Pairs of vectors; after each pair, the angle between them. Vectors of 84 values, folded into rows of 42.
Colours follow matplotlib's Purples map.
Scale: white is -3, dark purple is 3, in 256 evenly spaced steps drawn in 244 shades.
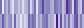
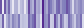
partly aligned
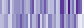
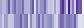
nearly parallel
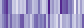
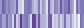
partly aligned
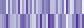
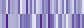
nearly parallel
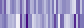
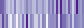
partly aligned
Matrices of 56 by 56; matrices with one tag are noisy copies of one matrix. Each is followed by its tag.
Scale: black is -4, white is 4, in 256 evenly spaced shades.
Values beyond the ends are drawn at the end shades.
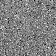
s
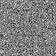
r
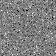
r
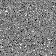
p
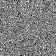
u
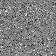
p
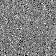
s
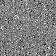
s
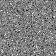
r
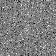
u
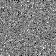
u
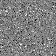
p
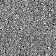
s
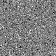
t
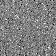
s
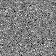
p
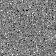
r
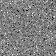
r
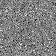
p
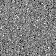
s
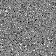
p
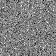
u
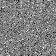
u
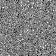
u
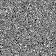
p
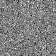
u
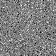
u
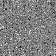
t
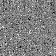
t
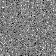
u
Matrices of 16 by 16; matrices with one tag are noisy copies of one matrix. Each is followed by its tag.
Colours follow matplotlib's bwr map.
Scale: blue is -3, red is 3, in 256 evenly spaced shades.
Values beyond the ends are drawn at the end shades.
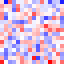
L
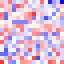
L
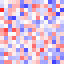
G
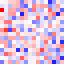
G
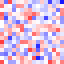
L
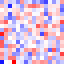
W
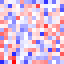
W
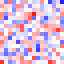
L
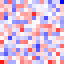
L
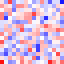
L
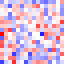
W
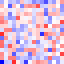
W
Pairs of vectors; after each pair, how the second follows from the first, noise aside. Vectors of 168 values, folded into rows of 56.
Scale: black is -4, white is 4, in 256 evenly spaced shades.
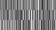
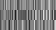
shuffled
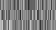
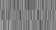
shrunk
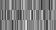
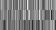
shuffled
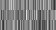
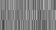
shrunk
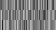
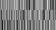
sign-scrambled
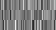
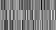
shuffled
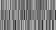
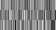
sign-scrambled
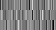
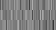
shrunk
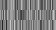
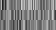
shuffled
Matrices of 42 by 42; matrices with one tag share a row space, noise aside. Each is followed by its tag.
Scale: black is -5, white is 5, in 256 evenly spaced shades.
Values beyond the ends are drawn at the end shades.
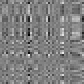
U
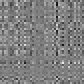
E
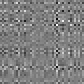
E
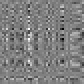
U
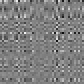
E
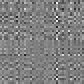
E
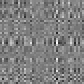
E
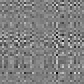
E
